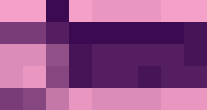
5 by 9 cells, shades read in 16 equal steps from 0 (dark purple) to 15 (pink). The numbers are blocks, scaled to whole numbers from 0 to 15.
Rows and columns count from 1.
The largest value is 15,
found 5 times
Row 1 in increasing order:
0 14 14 14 15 15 15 15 15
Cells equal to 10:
0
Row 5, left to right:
5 6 11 14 13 13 13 14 14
